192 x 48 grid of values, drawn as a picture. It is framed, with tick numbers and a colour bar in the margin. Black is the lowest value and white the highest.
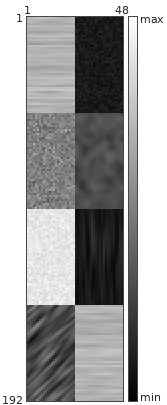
The table splits into 4 rows of 2 panels. Panel 1,1: high, streaked across, faint in contrast. Panel 1,2: very low, fine-grained, faint in contrast. Panel 2,1: middling, fine-grained. Panel 2,2: low, blotchy, faint in contrast. Panel 3,1: very high, fine-grained, faint in contrast. Panel 3,2: very low, streaked downward, faint in contrast. Panel 4,1: low, slanting up to the right. Panel 4,2: high, streaked across, faint in contrast.
